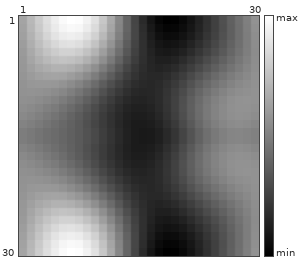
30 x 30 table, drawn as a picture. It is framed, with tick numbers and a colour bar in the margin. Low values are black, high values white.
No lone cell stands out from its neighbours. On average the colour sits 40% of the way up the scale. It is mirror symmetric from top to bottom.
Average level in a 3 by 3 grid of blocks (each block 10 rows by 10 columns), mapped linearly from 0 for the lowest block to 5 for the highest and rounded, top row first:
5 1 2
2 0 3
5 1 2
